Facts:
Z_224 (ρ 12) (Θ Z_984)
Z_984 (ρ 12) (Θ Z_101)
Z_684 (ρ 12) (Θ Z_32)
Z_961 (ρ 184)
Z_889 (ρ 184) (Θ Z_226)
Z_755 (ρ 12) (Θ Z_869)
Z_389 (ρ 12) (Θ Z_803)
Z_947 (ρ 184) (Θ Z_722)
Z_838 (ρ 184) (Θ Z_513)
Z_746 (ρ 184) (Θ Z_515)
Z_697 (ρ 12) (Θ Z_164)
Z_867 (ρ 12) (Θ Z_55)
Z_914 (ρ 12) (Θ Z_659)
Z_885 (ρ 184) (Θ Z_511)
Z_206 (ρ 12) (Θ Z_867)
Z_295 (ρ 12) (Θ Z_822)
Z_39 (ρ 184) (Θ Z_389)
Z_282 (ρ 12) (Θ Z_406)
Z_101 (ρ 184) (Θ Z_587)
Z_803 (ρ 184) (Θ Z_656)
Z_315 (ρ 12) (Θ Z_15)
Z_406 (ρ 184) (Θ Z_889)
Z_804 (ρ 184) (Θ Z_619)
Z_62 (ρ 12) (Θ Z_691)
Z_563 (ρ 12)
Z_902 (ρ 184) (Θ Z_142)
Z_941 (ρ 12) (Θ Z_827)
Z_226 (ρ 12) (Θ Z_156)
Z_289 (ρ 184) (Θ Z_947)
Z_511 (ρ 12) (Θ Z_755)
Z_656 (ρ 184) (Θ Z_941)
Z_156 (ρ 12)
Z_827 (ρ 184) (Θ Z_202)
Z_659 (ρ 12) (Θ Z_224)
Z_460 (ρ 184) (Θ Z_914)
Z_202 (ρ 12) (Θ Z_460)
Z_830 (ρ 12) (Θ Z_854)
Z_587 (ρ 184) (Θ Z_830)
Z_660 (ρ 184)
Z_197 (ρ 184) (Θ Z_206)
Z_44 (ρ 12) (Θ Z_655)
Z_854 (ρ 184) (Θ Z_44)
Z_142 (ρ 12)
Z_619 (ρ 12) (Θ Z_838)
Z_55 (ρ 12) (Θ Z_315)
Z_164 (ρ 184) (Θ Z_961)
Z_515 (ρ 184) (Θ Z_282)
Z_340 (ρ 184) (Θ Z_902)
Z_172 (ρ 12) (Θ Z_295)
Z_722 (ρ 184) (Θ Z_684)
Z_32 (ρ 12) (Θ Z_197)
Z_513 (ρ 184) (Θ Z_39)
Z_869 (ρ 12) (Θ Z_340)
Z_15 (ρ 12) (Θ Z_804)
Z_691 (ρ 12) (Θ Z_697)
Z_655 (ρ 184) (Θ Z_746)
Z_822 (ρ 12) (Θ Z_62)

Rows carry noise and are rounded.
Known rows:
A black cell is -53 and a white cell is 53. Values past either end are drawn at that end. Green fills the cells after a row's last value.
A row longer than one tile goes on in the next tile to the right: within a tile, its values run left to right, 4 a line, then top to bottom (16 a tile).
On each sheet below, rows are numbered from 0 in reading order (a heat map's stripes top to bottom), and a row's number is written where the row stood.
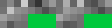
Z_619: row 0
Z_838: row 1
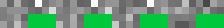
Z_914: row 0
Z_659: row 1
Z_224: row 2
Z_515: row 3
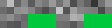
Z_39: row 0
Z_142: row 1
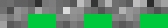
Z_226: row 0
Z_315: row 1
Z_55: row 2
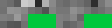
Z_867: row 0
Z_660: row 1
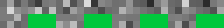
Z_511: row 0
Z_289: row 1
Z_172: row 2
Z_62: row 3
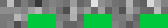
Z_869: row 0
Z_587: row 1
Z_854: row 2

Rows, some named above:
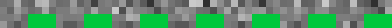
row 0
Z_44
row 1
Z_406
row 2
Z_142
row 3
Z_867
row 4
Z_340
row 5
Z_655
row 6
Z_822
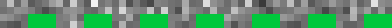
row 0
Z_513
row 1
Z_460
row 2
Z_885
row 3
Z_830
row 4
Z_619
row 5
Z_513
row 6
Z_587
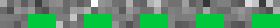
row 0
Z_961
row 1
Z_984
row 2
Z_44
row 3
Z_406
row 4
Z_206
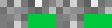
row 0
Z_460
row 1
Z_460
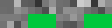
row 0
Z_822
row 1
Z_867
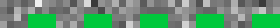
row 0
Z_101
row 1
Z_722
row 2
Z_827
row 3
Z_202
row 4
Z_755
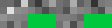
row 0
Z_804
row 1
Z_697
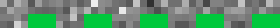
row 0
Z_827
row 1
Z_101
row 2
Z_15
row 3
Z_282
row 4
Z_746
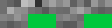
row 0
Z_55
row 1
Z_389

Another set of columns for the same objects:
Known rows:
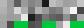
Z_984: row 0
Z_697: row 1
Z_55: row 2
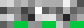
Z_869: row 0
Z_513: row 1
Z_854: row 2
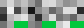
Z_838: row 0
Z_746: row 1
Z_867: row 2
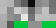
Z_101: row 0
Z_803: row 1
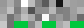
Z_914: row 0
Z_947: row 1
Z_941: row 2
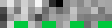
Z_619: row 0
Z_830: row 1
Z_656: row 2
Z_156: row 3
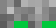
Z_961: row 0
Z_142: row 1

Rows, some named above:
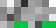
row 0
Z_830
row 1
Z_659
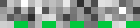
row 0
Z_202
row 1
Z_838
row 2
Z_830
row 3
Z_515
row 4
Z_197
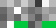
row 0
Z_315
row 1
Z_282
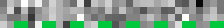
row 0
Z_460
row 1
Z_804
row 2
Z_224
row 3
Z_827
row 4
Z_961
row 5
Z_511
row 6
Z_684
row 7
Z_803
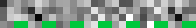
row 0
Z_389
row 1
Z_44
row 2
Z_142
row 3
Z_32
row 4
Z_684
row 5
Z_15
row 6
Z_44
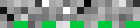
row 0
Z_655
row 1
Z_406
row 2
Z_206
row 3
Z_656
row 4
Z_587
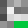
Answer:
Z_39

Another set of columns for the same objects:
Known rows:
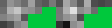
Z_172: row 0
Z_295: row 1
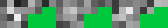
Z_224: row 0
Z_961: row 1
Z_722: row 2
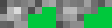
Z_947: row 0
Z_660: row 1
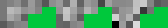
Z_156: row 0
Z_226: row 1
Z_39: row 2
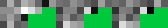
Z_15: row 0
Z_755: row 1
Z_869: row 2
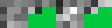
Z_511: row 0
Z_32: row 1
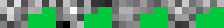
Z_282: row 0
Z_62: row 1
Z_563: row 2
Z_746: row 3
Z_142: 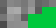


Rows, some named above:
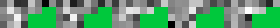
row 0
Z_914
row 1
Z_224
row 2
Z_867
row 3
Z_513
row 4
Z_315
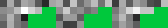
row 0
Z_315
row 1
Z_746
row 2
Z_55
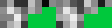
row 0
Z_914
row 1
Z_202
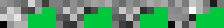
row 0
Z_941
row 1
Z_44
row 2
Z_44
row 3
Z_619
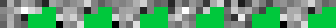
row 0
Z_315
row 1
Z_803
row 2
Z_389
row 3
Z_197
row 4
Z_984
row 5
Z_803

